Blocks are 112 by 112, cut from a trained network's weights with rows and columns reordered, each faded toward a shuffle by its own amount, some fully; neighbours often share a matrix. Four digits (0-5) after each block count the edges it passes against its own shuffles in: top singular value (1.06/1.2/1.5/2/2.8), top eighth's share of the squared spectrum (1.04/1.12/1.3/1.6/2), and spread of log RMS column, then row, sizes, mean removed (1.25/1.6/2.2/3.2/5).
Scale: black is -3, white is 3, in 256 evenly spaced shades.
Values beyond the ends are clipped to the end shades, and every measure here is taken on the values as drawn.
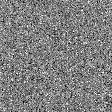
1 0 0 0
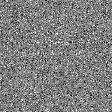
2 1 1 1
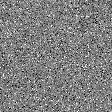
0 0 0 0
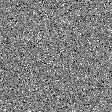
0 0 0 0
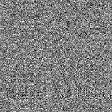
3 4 2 2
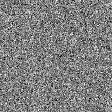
2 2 0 1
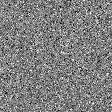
0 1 0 0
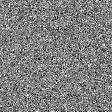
1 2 0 2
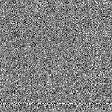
3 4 2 3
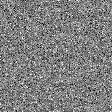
0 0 0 0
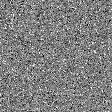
0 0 0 0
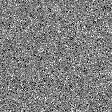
1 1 0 0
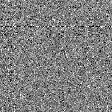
3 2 2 1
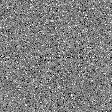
2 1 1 0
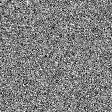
2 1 0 0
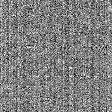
3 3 1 2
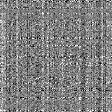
4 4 2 4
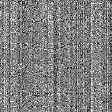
4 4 2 3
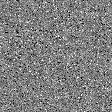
1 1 0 0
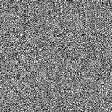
3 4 1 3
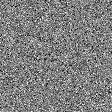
0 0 0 0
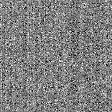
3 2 0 2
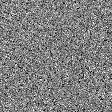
1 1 0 0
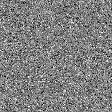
1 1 0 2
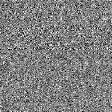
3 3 0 3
